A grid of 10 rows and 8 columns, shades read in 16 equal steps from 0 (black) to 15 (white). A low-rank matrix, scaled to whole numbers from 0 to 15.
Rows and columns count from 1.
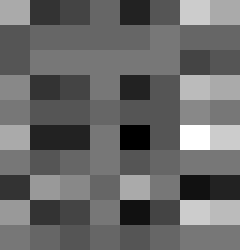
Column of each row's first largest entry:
7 6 2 7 7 7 1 5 7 1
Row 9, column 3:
4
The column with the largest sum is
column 7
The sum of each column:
71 49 51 65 43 57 83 77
